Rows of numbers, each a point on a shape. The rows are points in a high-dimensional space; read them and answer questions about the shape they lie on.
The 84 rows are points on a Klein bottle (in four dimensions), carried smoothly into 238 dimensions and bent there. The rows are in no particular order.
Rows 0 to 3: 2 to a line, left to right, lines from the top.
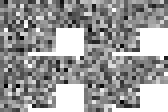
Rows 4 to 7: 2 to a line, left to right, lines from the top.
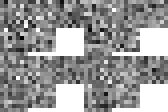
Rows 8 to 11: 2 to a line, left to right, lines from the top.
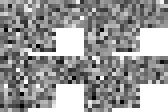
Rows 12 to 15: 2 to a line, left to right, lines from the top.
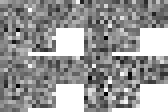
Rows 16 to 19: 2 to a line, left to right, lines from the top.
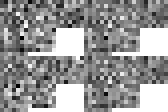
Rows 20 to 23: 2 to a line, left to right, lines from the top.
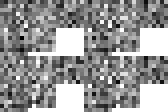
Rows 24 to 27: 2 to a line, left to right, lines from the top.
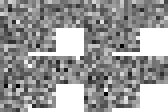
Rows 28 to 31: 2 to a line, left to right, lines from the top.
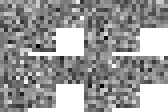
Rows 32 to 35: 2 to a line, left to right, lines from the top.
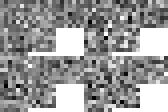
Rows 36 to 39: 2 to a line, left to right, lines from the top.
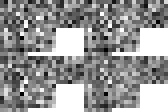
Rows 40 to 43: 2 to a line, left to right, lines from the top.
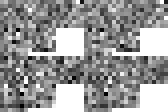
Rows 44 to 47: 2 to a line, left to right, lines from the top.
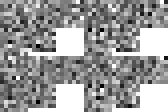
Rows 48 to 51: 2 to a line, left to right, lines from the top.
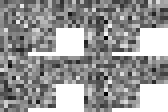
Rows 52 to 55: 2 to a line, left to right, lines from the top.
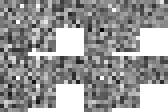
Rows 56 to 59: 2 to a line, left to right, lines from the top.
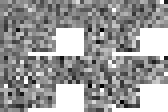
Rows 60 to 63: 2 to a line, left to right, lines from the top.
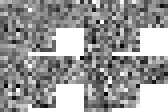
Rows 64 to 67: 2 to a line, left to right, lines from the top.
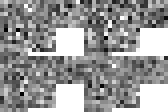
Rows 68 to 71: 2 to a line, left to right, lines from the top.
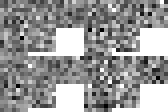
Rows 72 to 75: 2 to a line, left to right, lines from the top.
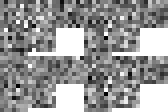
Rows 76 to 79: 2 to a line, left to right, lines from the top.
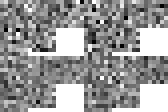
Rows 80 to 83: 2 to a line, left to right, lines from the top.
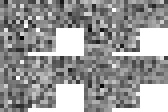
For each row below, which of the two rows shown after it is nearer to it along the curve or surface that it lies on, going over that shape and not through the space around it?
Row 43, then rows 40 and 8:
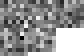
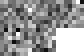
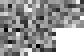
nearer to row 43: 40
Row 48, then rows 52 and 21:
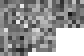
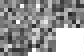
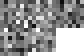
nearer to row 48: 52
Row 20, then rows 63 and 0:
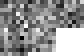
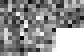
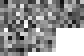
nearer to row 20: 63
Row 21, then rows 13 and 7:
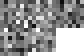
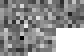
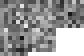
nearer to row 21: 13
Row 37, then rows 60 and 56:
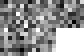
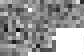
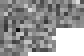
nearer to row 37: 56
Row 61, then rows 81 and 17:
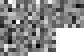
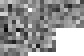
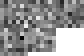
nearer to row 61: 81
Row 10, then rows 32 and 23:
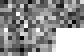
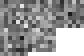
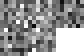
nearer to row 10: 32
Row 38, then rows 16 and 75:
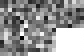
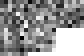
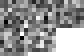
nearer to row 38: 16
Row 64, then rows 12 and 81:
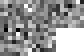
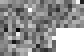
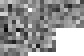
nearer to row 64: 81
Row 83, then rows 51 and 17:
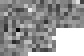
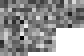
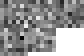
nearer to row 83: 51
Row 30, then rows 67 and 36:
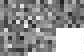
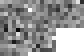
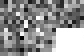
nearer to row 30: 36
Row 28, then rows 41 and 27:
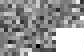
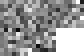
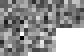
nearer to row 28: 41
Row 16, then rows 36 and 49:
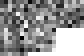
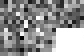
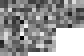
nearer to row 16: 36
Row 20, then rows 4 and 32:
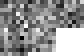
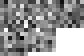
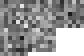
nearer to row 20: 32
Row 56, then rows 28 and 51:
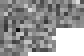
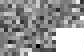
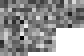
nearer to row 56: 51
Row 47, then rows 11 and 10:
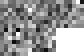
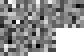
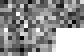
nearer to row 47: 11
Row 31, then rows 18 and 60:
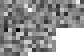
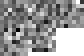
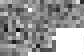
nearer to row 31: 60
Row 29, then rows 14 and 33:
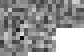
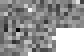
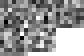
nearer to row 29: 14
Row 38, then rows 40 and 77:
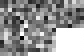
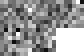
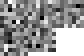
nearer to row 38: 40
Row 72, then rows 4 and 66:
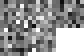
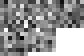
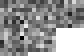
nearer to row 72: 4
